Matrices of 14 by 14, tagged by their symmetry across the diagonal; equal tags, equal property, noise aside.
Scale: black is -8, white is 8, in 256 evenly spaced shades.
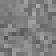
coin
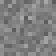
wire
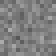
wire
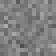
wire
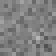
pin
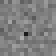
wire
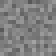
pin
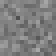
pin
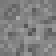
pin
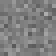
coin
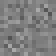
coin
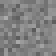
wire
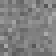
coin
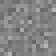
pin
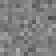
coin
